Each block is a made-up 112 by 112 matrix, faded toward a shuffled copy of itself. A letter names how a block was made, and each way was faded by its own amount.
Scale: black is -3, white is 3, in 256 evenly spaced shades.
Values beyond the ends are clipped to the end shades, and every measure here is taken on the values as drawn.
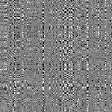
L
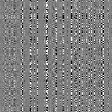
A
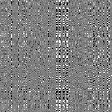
L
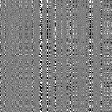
A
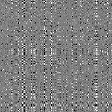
L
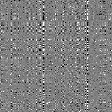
L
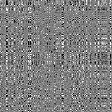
L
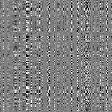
A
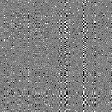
L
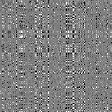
L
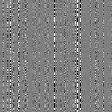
A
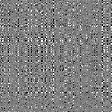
L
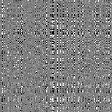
L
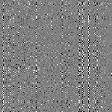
L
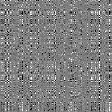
L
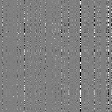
A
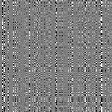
A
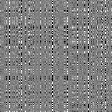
A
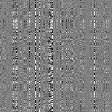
A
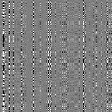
A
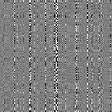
A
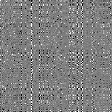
L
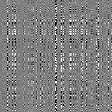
A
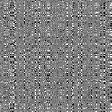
L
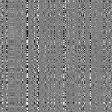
A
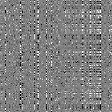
L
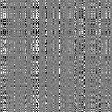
A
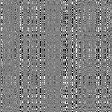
A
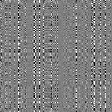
A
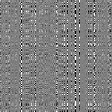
A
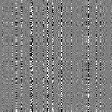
A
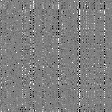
L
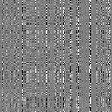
A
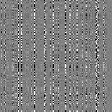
A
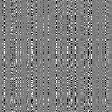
A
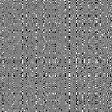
L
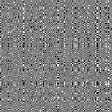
L
